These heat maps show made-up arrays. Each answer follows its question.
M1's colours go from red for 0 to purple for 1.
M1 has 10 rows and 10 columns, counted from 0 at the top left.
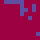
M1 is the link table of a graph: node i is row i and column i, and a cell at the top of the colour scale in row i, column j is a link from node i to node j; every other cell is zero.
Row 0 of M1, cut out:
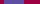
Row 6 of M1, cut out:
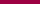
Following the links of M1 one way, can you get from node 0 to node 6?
yes
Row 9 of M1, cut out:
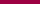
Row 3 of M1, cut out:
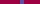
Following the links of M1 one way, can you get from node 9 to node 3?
no
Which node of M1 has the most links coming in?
node 5
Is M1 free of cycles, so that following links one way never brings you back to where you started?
yes
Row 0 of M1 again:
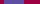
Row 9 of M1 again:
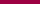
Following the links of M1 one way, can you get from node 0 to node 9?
yes
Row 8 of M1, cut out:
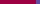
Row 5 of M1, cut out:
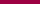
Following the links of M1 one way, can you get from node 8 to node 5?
no
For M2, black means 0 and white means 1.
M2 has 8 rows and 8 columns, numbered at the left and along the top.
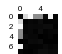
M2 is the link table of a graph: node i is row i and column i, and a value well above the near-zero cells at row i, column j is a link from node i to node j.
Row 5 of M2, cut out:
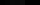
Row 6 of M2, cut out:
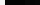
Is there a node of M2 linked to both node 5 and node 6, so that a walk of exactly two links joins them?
no
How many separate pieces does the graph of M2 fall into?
3
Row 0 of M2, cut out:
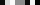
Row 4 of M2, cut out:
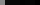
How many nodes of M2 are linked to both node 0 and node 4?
0
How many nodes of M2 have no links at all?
2
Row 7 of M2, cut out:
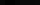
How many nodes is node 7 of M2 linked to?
0
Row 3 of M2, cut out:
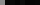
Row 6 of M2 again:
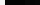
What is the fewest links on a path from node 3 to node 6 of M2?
2
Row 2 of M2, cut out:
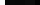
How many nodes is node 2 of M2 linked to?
1
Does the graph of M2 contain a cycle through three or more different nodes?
no
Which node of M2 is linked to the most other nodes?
node 0
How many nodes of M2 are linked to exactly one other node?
5
